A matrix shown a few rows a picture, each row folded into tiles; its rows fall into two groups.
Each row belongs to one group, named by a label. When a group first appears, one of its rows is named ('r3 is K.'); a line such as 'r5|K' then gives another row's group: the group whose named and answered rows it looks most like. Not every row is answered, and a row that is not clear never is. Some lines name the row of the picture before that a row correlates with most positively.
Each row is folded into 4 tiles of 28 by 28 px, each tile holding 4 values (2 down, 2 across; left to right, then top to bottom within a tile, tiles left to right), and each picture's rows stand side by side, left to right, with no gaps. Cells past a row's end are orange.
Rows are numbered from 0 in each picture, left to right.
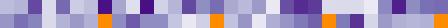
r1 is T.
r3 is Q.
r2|Q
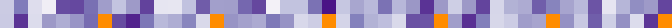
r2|T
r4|T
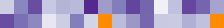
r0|T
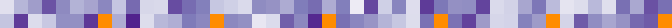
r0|Q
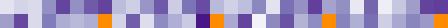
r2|Q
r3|T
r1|Q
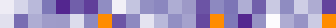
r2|T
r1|Q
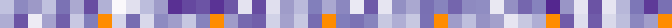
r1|Q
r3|T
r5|T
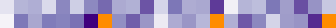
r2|Q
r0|Q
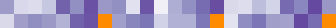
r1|T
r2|Q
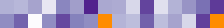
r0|Q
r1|T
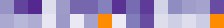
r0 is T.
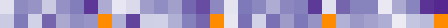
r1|Q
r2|Q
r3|T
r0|Q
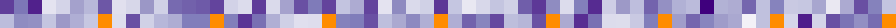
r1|Q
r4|Q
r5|T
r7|Q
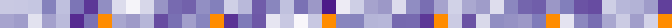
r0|Q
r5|T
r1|Q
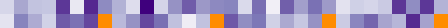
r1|T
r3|Q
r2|T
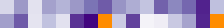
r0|Q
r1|Q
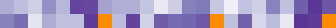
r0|Q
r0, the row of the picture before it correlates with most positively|1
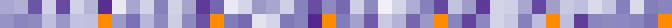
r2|Q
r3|T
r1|Q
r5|Q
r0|T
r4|T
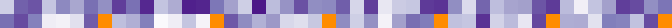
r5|Q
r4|T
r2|T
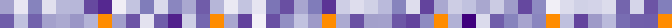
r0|T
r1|Q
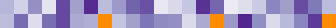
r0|Q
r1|T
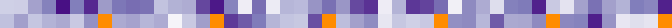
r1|T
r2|T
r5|T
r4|Q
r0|Q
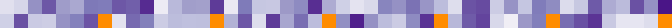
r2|Q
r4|T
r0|Q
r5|T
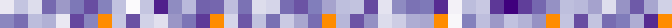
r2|Q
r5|Q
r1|Q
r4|Q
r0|Q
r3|T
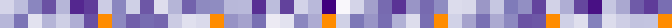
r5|T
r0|Q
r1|T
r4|Q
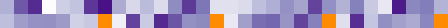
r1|Q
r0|T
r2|Q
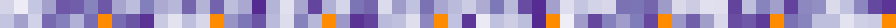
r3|T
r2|T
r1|T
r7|T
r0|Q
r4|Q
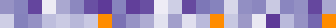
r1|T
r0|T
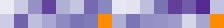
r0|Q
